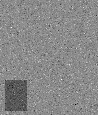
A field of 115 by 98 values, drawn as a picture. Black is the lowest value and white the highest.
There are no regular stripes. The ninth with the lowest average is the bottom left. Neither half mirrors the other. An odd patch, lower than its surroundings, sits in the bottom left.
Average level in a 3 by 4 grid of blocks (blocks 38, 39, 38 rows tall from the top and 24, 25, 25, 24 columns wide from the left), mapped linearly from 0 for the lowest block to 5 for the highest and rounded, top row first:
5 5 5 5 | 5 5 5 5 | 0 4 5 5
